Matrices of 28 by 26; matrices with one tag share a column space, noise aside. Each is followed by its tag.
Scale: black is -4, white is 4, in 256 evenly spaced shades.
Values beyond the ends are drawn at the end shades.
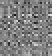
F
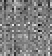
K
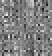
K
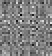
F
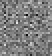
F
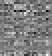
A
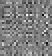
F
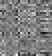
A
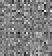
A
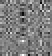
A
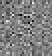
F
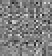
F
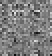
A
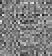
F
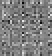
F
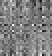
K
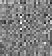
F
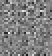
A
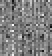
K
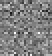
A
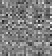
F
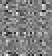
A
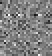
F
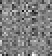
A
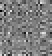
A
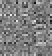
F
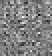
F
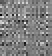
F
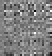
A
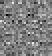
F
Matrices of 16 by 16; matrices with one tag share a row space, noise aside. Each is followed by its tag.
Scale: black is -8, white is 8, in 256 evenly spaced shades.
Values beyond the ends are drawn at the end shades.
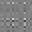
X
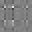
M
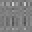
X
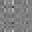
M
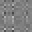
M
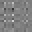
M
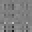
M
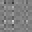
M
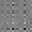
X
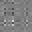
M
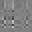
M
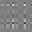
X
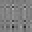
X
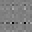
X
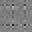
X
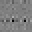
X
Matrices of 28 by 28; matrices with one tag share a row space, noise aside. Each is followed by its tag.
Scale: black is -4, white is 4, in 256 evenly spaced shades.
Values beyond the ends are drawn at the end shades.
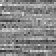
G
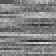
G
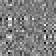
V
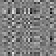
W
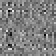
V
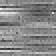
G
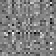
W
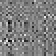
V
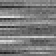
G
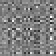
W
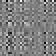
V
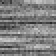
G
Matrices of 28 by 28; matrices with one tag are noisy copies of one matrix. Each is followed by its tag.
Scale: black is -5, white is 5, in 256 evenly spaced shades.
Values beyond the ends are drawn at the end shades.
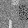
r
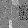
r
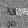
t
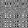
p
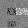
t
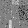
r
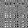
p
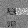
t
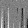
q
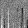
q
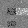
t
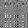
p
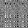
p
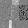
r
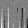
q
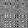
p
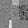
r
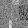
r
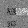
t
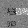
t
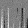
q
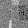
r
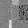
r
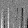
q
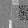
r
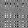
p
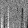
q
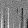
q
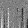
q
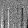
q
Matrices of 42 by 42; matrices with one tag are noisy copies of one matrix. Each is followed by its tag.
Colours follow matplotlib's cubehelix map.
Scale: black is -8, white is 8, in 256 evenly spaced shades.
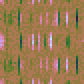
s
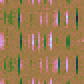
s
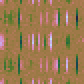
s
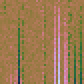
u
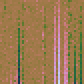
u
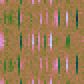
s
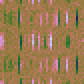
s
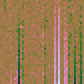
u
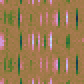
s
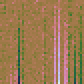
u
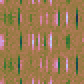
s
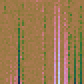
u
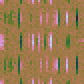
s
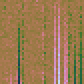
u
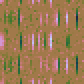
s
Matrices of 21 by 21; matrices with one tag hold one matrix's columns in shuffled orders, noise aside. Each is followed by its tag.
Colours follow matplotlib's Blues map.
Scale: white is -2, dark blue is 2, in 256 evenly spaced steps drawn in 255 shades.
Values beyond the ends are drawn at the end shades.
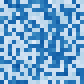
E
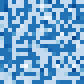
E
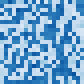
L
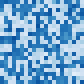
L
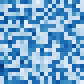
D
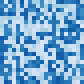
L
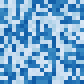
L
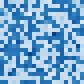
E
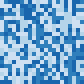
L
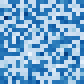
D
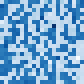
L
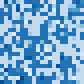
L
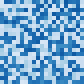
D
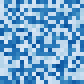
D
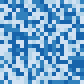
E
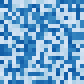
E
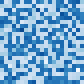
D
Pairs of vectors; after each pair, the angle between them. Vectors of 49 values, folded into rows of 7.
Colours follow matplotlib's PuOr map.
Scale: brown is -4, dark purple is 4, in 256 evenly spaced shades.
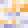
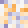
partly aligned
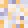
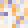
partly aligned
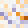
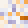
nearly parallel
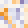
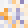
nearly parallel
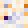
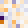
orthogonal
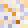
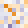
nearly parallel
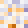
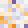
partly aligned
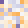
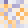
partly aligned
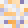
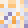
orthogonal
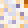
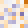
nearly parallel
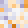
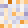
orthogonal
